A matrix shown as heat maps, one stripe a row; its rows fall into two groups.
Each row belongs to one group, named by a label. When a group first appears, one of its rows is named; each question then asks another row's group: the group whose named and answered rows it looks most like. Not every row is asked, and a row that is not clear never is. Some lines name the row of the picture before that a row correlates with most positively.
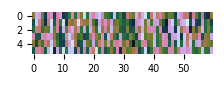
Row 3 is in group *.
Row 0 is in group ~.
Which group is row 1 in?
~
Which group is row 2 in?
~
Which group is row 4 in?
*
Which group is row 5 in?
~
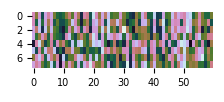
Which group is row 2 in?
*
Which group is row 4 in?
~
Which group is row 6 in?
~
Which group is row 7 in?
~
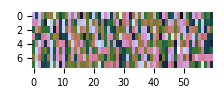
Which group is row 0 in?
*
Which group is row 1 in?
~
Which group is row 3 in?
*
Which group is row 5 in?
~
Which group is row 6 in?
~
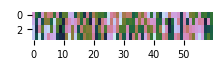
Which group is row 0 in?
*
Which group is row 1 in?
*
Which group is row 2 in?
*
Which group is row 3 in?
*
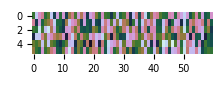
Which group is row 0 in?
~
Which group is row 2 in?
*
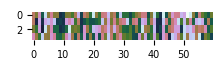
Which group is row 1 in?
*
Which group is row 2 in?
*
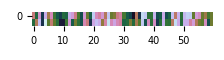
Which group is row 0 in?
*
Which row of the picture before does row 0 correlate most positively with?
2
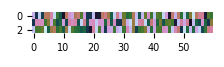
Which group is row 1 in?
~
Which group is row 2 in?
*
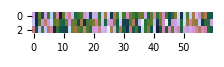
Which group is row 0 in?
*
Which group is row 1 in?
*
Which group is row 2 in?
*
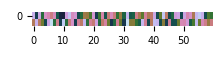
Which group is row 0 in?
*
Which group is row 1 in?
~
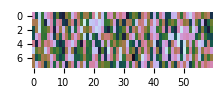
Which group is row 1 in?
~
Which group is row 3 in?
~
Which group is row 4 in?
*
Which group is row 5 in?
*
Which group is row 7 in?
~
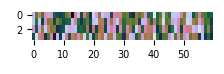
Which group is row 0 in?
*
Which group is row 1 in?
*
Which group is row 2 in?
*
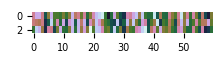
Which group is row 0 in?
~
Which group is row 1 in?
~
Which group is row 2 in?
~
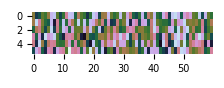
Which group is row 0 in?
*
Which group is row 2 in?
~
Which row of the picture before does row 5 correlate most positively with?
1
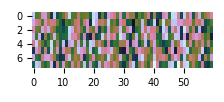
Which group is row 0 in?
*
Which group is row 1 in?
*
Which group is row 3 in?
*
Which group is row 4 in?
~
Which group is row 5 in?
~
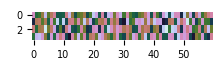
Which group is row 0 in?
*
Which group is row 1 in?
~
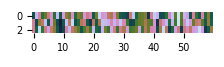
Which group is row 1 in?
*
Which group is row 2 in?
*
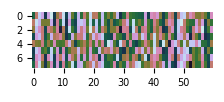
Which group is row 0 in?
~
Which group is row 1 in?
~
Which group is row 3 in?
~
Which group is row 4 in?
*
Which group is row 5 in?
~
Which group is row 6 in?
~
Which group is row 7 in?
~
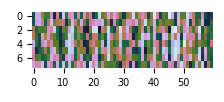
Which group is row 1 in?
~
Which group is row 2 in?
*
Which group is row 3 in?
*
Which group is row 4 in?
*
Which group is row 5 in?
*
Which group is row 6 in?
*
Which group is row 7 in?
~
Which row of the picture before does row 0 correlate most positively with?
5
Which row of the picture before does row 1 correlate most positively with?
3
